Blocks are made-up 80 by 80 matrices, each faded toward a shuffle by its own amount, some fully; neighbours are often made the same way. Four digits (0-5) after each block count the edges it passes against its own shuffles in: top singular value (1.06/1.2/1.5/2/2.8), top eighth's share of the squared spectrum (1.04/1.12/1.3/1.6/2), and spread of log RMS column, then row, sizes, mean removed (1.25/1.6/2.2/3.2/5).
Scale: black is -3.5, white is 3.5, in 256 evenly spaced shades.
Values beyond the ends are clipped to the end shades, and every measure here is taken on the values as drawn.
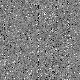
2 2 2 0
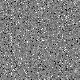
1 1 1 0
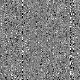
2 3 3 0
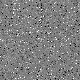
2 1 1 0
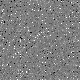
2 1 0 0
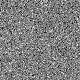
2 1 0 0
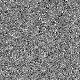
3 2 0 0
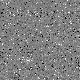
1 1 0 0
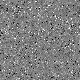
0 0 0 0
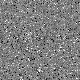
1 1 0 1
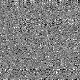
3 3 1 3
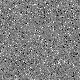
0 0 0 0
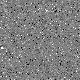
0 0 0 1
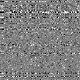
4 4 1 3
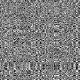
5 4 3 3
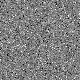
2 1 0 0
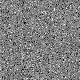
1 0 0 0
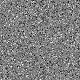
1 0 0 0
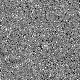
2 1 0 0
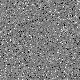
0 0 0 0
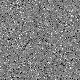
0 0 0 0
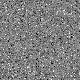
2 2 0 0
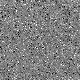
2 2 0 0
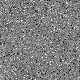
2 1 0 0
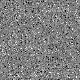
3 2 1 1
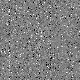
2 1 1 0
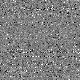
1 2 0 3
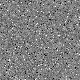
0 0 0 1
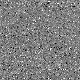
1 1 0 2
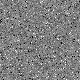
0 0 0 0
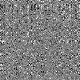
4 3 2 2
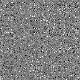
4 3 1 2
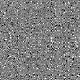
4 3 2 2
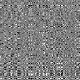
5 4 3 3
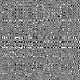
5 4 2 3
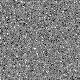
0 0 0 0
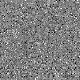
3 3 1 2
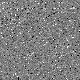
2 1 0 1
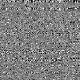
4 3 1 3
